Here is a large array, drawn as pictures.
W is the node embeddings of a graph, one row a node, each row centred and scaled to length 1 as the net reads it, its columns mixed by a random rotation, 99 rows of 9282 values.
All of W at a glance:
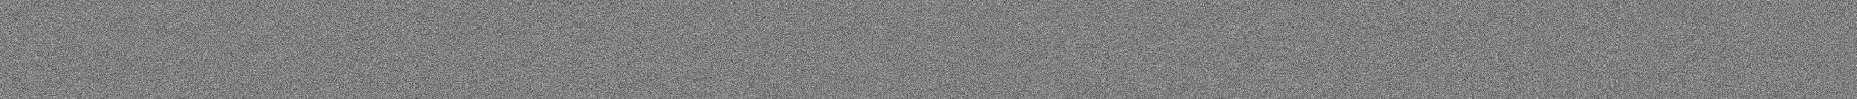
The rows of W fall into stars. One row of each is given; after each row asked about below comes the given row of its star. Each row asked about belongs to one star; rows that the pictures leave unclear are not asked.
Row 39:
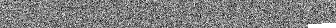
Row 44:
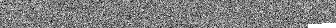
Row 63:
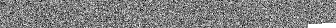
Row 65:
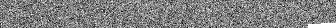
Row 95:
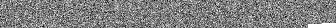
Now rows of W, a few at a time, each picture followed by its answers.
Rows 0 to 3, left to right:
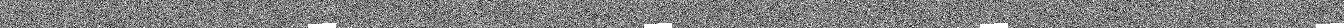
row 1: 95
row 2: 63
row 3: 63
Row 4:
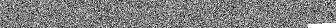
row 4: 39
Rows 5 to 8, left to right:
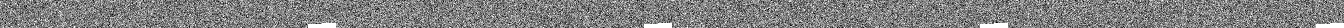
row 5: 65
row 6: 95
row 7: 44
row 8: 39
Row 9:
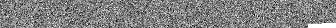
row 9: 44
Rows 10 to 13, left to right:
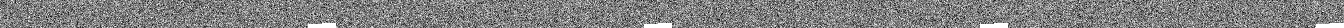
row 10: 63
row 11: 65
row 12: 63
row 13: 44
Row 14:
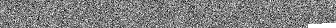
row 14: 95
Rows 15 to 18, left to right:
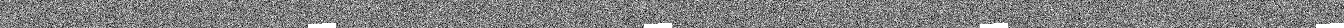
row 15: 63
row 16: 44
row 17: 65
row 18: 95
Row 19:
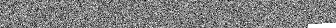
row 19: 63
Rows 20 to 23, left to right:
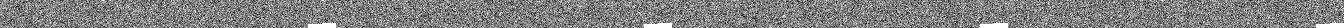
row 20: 95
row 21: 65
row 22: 39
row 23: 39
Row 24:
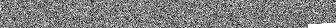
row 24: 65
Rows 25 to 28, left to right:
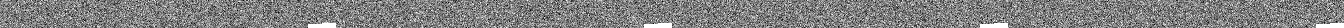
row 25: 39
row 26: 63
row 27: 63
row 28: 63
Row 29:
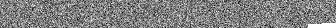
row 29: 44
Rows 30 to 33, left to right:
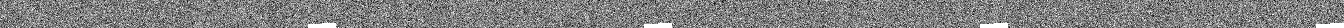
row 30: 39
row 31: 95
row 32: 39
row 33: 95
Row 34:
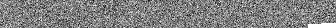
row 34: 65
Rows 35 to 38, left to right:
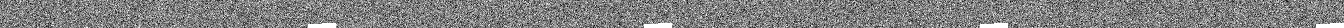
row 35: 63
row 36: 39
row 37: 63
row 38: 44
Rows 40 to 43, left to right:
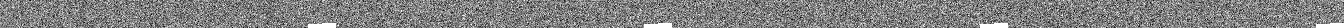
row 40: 39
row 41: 63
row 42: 65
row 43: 63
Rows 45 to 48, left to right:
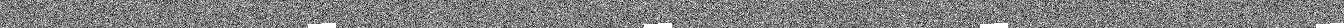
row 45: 65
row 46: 44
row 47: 44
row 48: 39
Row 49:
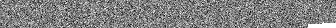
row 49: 44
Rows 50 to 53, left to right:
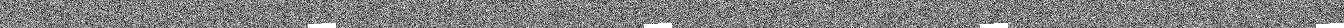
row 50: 63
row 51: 65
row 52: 65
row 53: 95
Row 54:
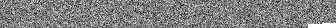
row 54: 44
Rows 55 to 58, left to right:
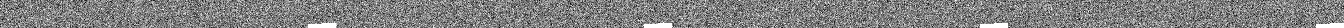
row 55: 95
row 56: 39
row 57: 44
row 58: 44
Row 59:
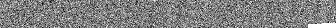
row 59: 39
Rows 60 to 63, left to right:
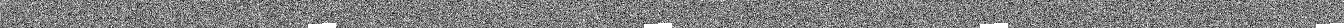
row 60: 39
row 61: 39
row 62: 65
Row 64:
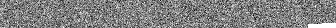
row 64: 95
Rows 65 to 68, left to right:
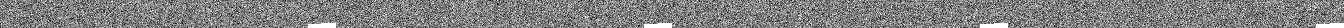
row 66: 95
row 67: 63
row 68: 44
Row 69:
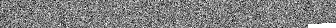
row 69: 95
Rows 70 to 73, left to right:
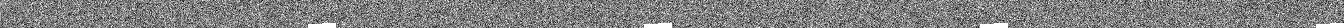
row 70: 39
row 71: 65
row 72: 44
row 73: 39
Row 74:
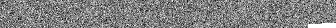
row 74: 63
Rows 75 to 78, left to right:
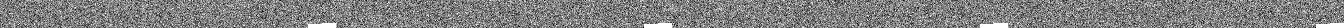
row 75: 65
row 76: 39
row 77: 65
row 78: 65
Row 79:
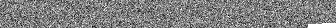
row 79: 44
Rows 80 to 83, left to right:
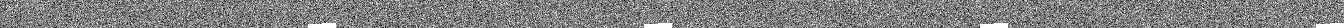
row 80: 44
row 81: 39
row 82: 44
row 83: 63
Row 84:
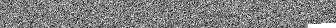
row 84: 65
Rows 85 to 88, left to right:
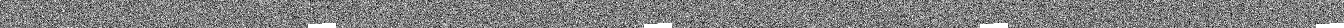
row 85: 44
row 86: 65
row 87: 95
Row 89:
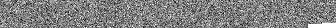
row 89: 63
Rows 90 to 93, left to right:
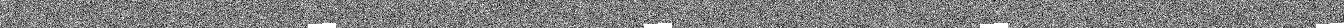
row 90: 39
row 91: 65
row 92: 44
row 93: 65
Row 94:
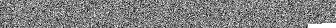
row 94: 44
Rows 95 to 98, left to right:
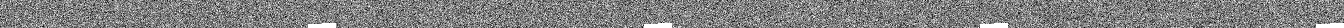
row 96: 44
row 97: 95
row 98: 63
